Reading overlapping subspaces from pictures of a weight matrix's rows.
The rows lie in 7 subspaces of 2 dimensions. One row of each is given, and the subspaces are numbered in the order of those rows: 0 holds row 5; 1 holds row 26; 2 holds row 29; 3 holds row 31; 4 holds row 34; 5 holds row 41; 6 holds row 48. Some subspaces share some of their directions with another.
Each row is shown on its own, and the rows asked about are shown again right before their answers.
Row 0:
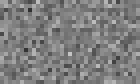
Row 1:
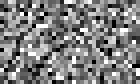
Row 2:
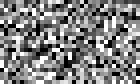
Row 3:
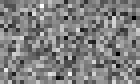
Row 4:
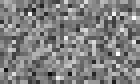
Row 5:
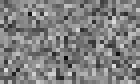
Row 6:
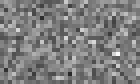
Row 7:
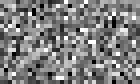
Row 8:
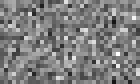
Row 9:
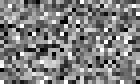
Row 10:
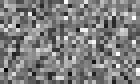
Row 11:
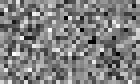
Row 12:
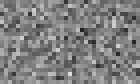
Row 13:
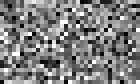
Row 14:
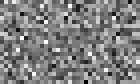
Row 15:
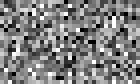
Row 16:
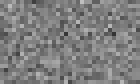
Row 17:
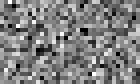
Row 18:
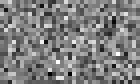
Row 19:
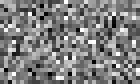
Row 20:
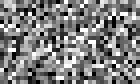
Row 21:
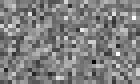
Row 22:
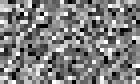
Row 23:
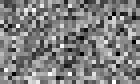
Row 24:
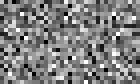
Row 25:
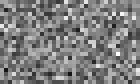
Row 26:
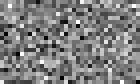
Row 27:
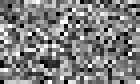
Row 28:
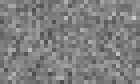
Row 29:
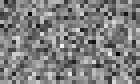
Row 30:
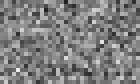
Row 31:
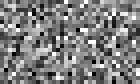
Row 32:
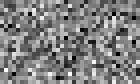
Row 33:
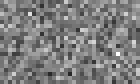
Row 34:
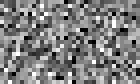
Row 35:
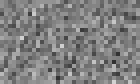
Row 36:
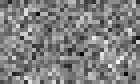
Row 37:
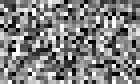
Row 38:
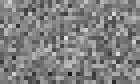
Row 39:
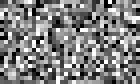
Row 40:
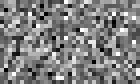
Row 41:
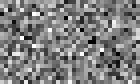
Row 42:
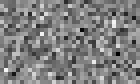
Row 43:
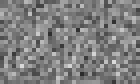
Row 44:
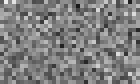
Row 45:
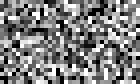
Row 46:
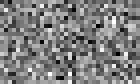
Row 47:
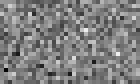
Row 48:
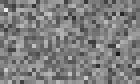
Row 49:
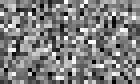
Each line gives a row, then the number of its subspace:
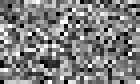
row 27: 1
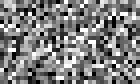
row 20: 5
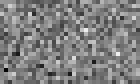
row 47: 1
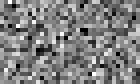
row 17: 3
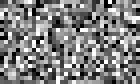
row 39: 6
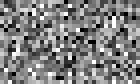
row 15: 3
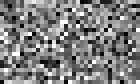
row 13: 1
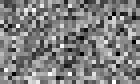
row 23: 5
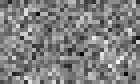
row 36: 5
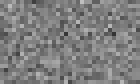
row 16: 1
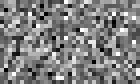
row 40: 4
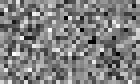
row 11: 5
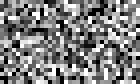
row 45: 0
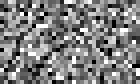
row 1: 4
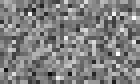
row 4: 5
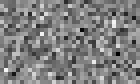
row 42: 4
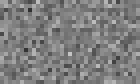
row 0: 6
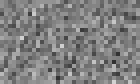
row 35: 6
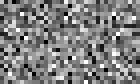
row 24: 2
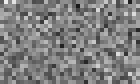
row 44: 2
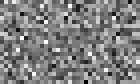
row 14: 2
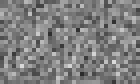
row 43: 6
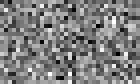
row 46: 3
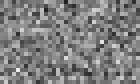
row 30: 0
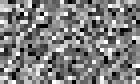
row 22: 4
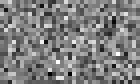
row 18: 3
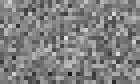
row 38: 5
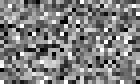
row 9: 1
